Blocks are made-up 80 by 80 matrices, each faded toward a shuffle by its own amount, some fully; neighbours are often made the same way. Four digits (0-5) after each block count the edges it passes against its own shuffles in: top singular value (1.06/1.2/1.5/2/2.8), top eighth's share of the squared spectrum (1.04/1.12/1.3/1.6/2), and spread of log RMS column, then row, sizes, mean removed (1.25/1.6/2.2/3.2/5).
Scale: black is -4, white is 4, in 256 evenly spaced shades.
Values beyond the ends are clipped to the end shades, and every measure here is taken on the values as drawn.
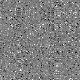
4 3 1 1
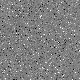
1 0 0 0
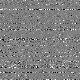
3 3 0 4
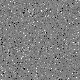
2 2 0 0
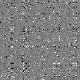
4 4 2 2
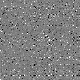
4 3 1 2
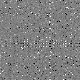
4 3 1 2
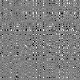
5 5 3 3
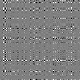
5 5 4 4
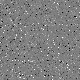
2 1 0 0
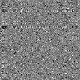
4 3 2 2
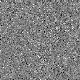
3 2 1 0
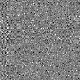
4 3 2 2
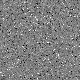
0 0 0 0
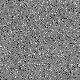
0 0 0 0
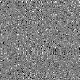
4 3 2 2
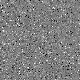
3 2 0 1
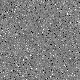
0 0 0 0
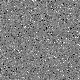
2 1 0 0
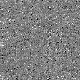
3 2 1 1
